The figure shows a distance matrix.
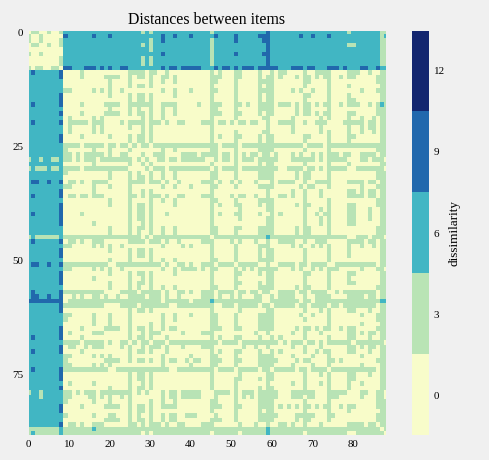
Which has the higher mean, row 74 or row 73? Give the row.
74
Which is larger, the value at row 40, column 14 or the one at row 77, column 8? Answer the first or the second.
the second
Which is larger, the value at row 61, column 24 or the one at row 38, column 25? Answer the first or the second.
the second
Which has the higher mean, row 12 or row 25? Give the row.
25
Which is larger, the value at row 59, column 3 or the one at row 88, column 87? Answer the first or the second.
the first
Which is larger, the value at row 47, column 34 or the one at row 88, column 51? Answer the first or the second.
the second
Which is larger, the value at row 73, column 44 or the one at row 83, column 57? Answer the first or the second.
the second
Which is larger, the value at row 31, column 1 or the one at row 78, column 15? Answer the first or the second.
the first
